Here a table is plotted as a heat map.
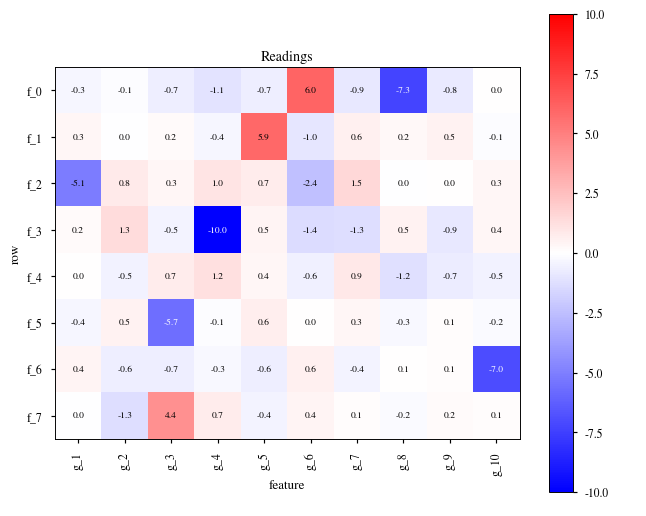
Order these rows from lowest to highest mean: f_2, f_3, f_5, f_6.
f_3, f_6, f_5, f_2
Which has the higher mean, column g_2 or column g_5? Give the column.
g_5
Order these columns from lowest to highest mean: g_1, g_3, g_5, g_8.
g_8, g_1, g_3, g_5
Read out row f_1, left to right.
0.3 0.0 0.2 -0.4 5.9 -1.0 0.6 0.2 0.5 -0.1
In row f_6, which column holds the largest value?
g_6
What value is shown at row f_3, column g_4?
-10.0
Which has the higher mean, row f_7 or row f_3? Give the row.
f_7
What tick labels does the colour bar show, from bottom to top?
-10.0, -7.5, -5.0, -2.5, 0.0, 2.5, 5.0, 7.5, 10.0
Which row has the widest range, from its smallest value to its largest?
f_0
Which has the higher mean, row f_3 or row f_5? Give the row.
f_5
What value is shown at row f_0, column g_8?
-7.3
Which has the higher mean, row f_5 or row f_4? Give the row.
f_4
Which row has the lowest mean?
f_3
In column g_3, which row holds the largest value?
f_7
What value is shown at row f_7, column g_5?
-0.4
